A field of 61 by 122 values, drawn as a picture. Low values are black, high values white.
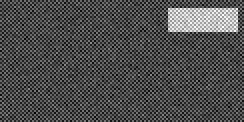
Overall the values sit about 30% of the way up the scale. The top right is the ninth with the highest average. In the top right lies a patch that is higher than the rest.
